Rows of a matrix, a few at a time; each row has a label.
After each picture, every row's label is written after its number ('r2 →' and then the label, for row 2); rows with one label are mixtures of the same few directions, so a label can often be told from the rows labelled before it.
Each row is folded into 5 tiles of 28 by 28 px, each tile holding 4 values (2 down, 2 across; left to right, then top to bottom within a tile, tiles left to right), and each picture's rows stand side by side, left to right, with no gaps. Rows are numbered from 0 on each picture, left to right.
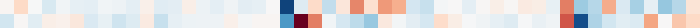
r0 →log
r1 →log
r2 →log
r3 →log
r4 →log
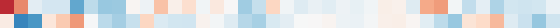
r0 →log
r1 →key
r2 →key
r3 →log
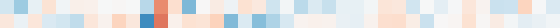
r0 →log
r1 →log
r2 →key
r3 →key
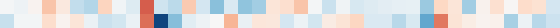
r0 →key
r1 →log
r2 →log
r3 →log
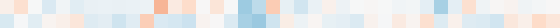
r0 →log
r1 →key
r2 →log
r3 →log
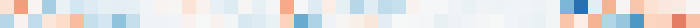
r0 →log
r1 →key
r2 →log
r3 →log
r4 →log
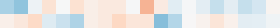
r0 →log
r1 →log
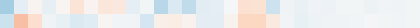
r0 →log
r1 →key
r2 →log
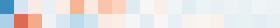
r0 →log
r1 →log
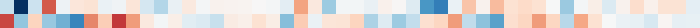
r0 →log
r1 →log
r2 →log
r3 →log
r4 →log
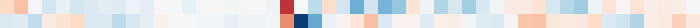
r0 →log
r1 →log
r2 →log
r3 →key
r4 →log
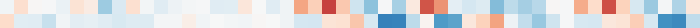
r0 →key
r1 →key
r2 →key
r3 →log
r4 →key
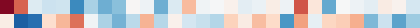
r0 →log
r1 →log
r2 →log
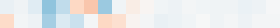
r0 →key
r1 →log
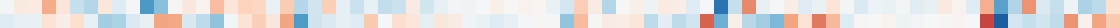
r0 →key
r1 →log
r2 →log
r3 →log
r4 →log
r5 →log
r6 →key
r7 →log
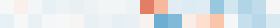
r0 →log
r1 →log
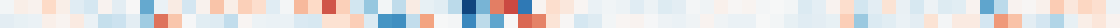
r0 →key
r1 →log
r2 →key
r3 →key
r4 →log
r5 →key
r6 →log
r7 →log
